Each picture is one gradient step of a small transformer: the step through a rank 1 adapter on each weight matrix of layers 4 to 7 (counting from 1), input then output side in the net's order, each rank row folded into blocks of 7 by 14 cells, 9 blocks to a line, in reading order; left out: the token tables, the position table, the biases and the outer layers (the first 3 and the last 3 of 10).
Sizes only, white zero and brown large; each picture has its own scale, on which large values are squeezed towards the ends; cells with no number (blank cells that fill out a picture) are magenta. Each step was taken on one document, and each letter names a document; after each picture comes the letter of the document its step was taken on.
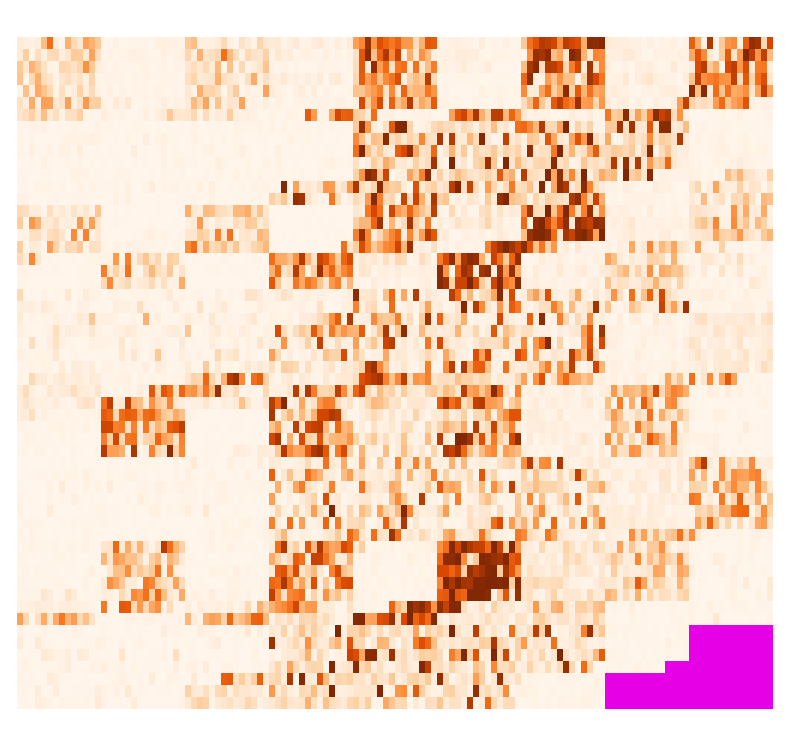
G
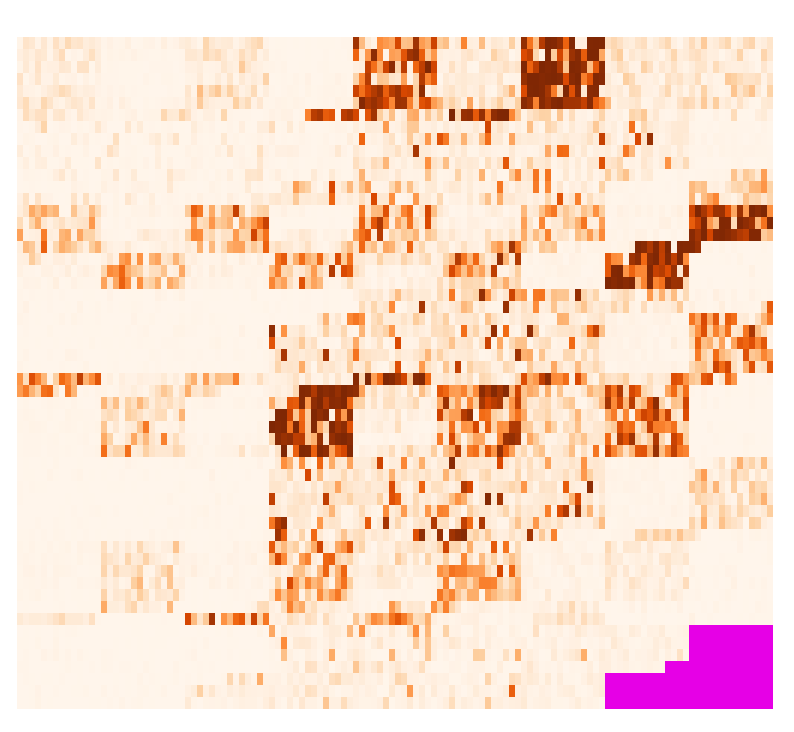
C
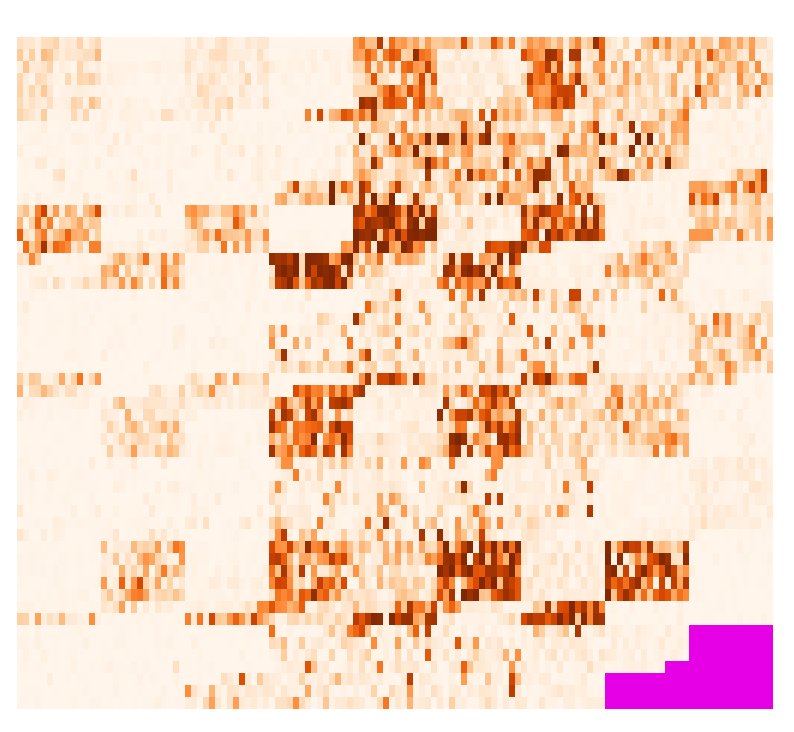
C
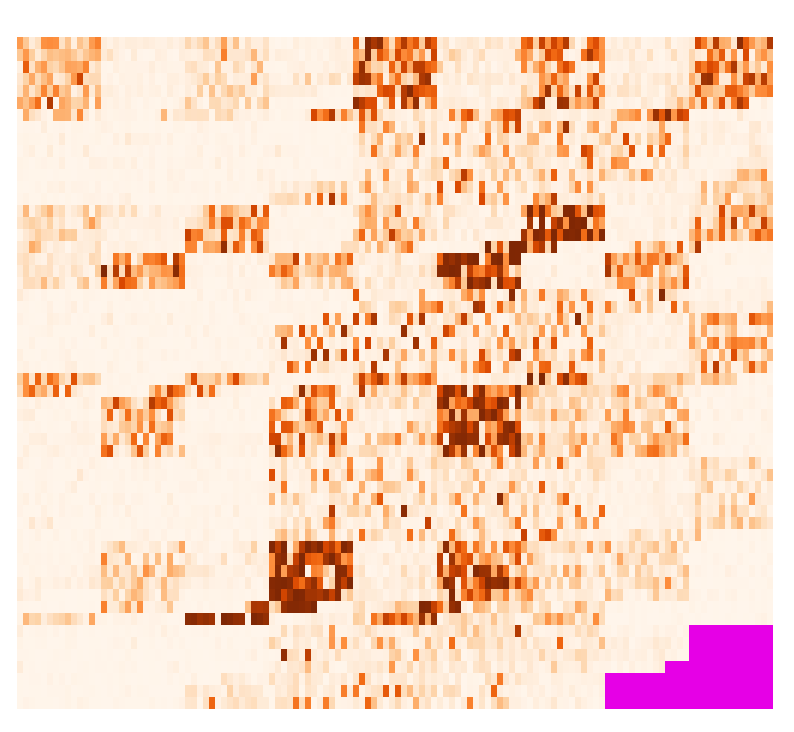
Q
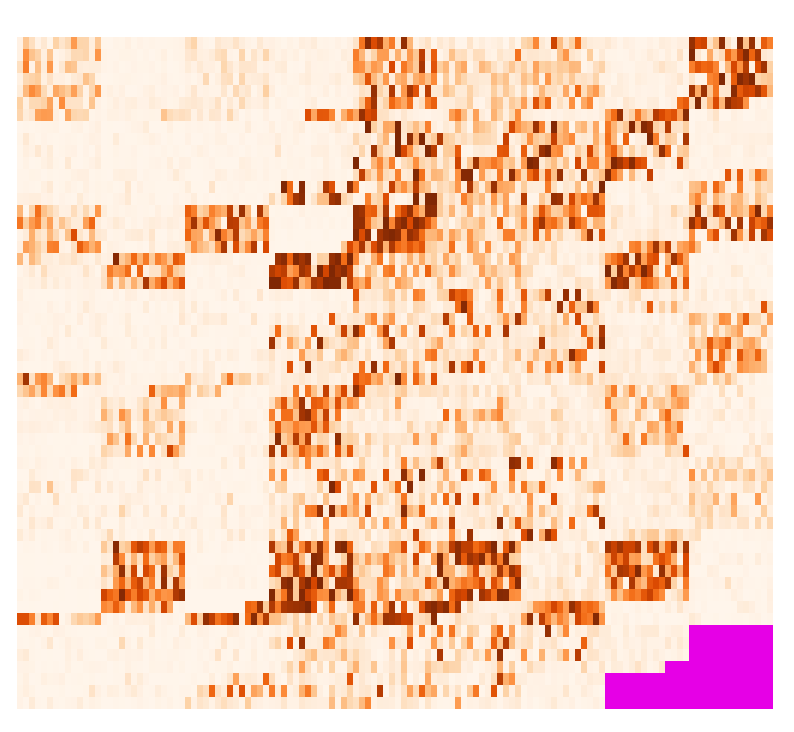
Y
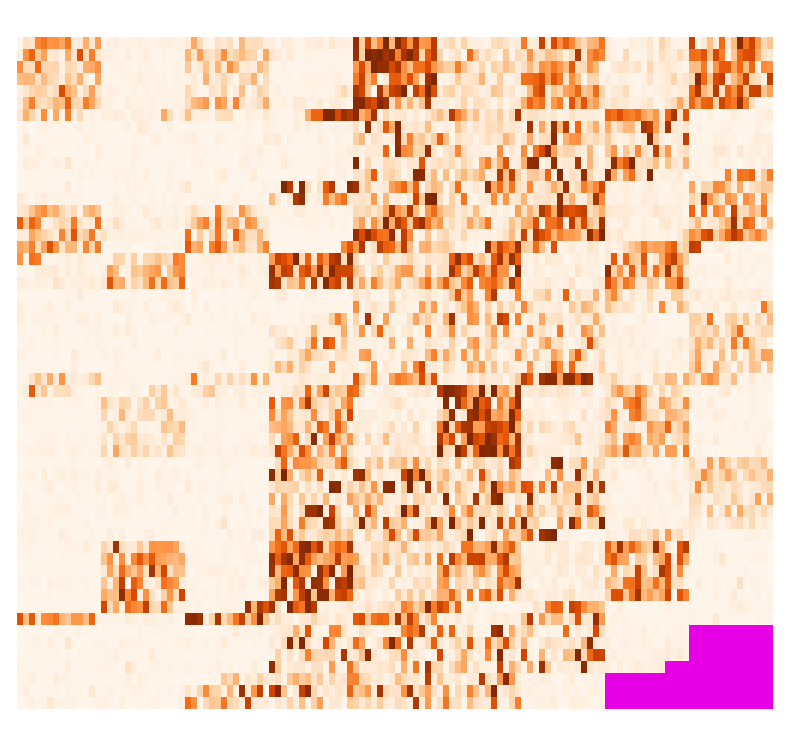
Y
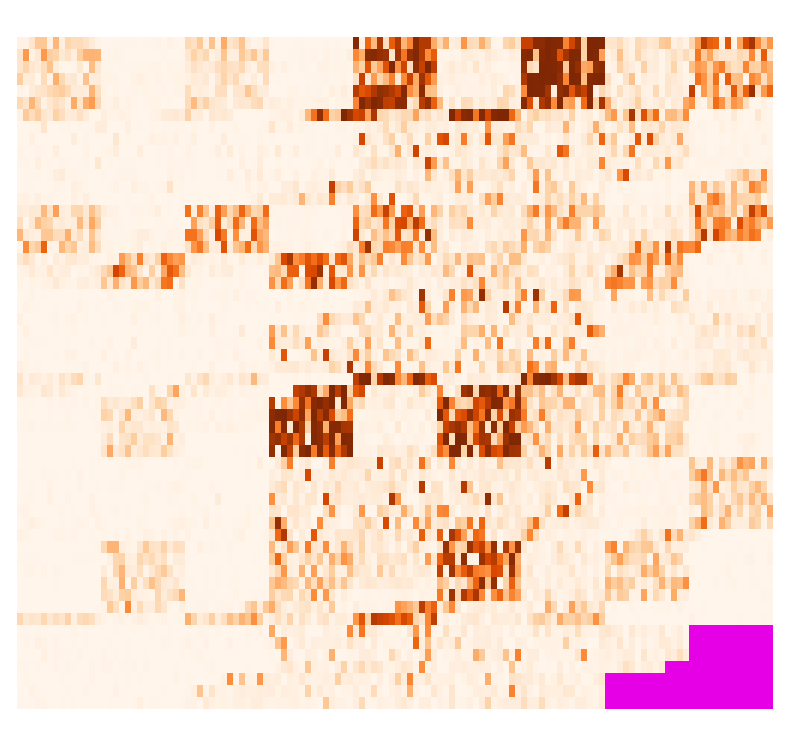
C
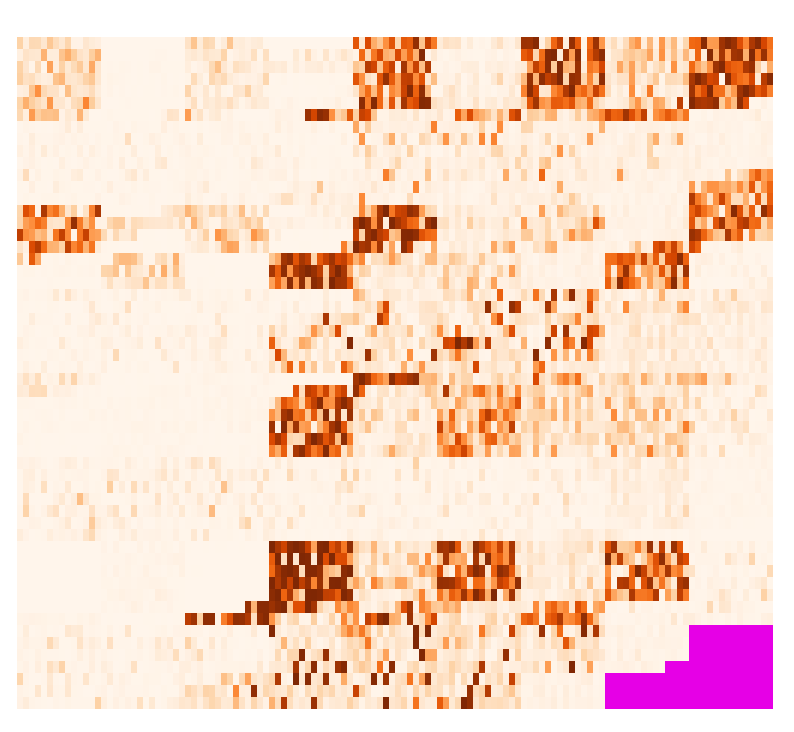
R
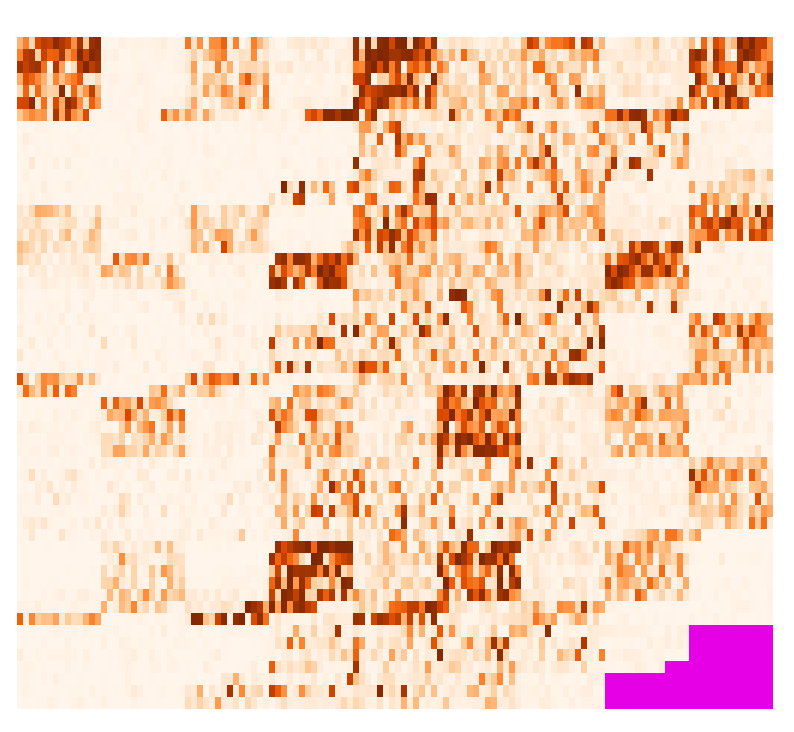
Y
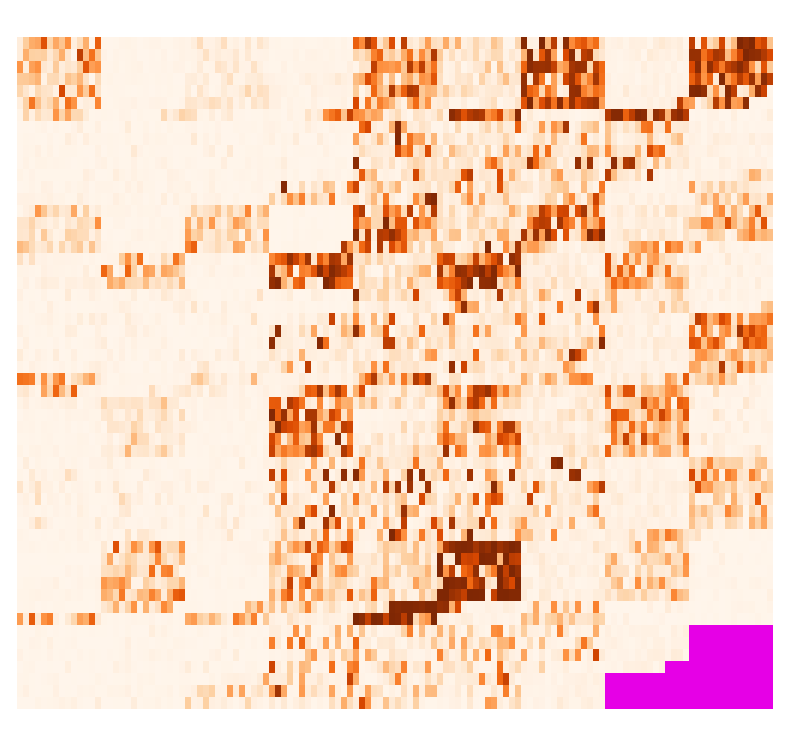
Y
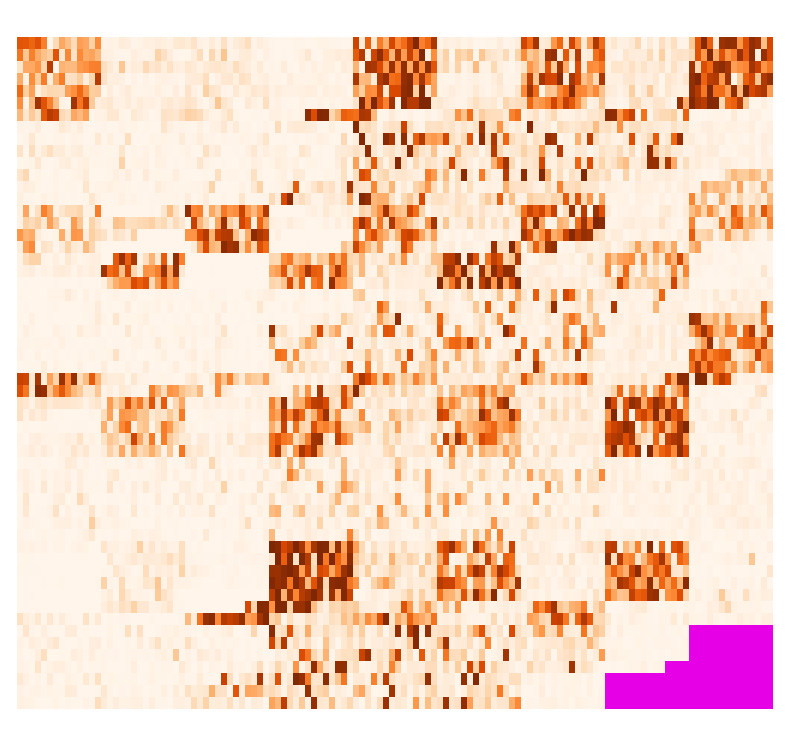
R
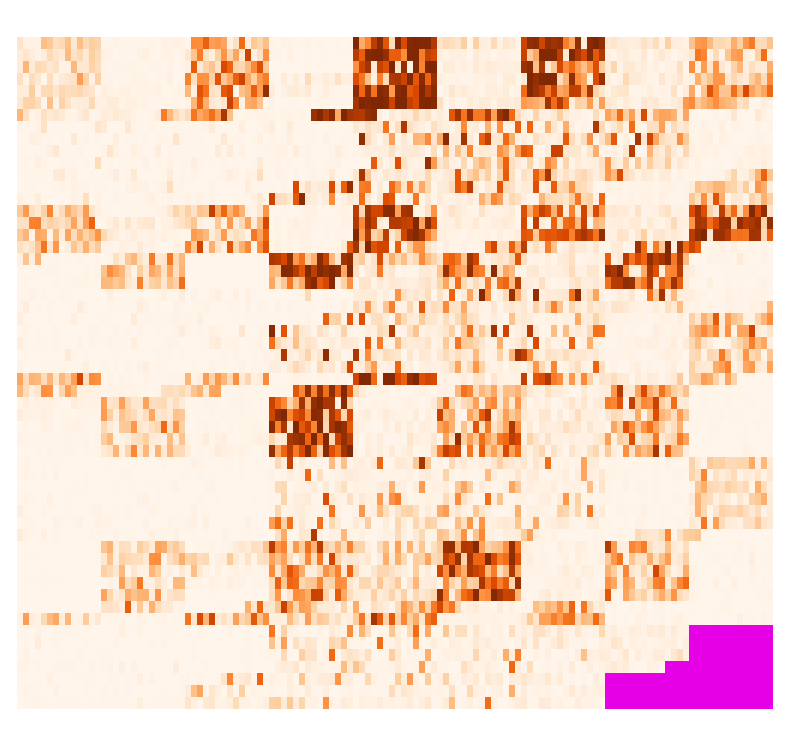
C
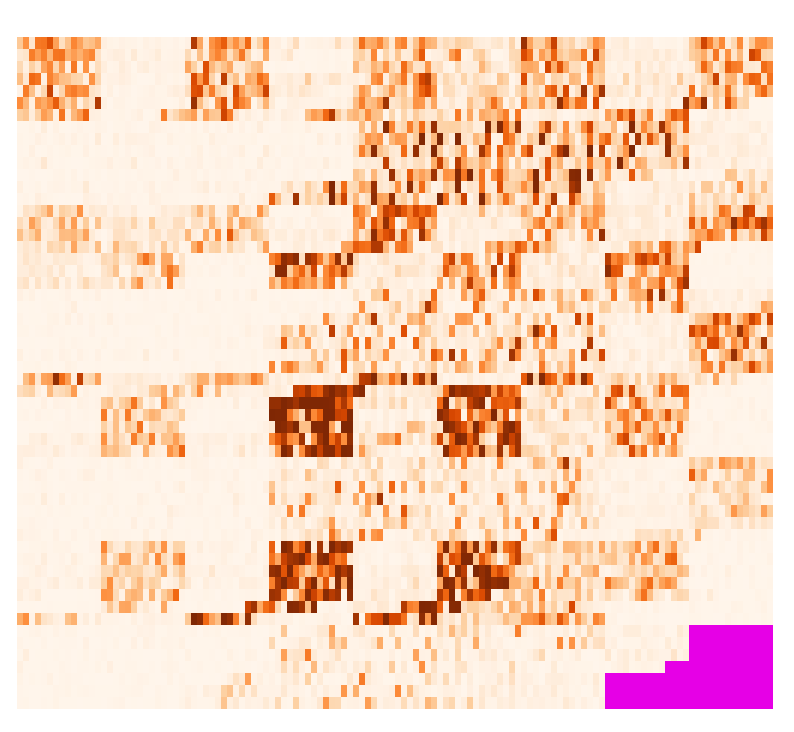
Q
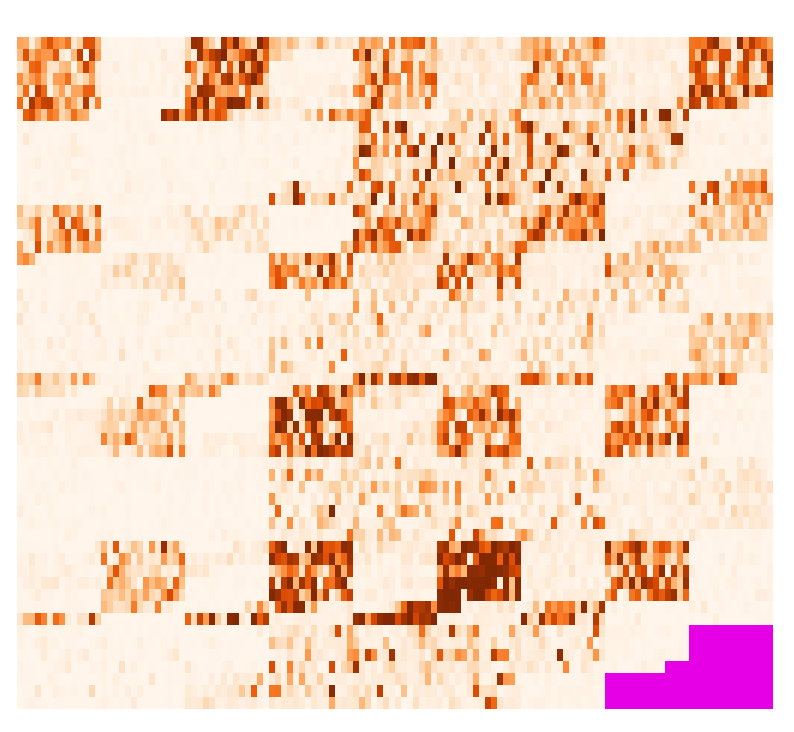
G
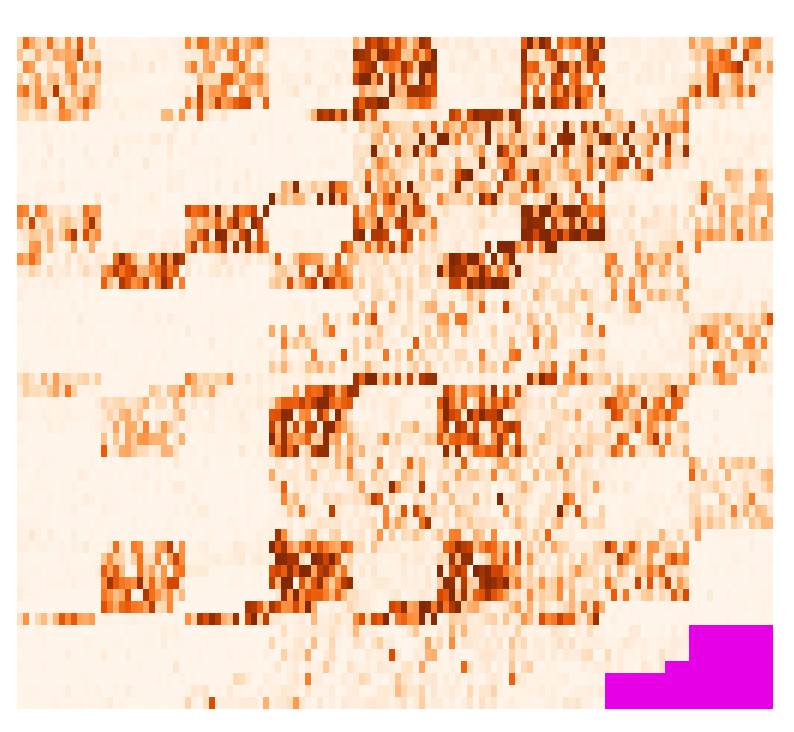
Q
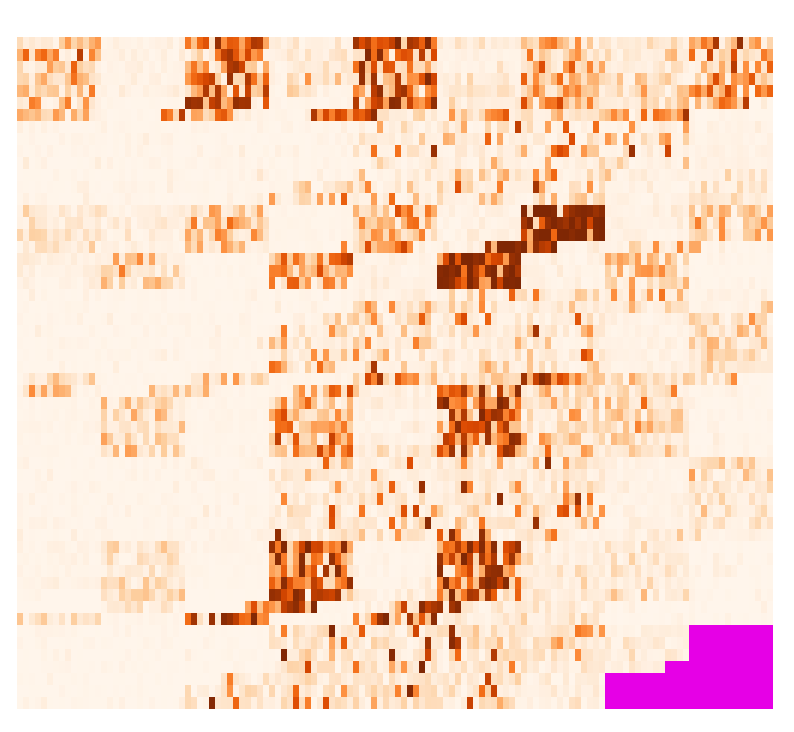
Q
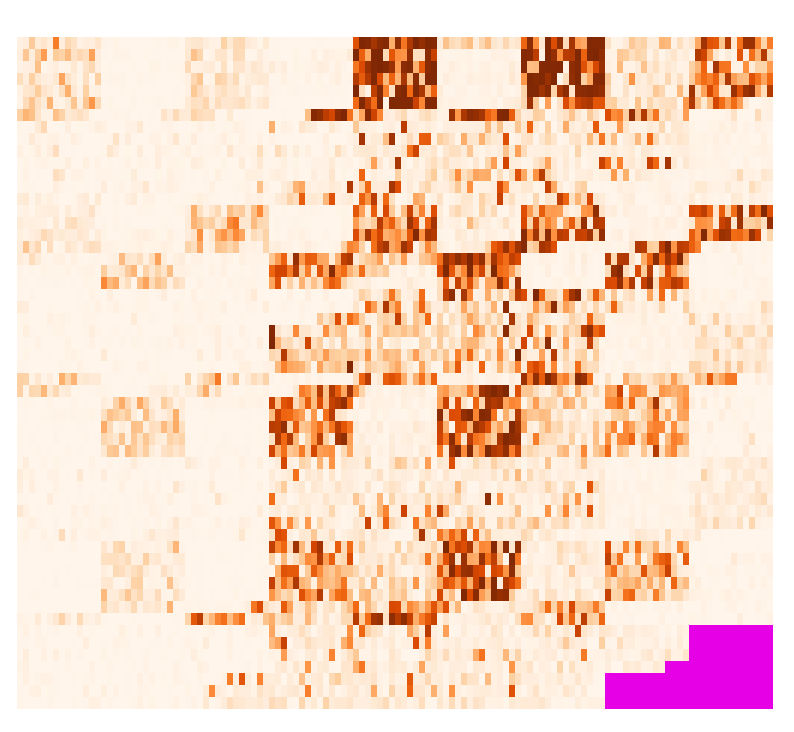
C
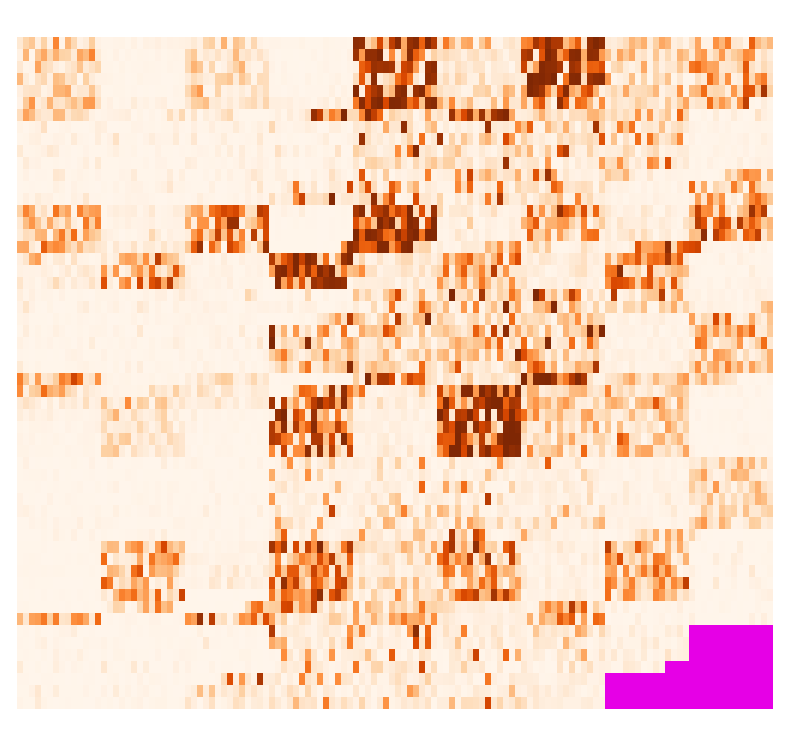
C
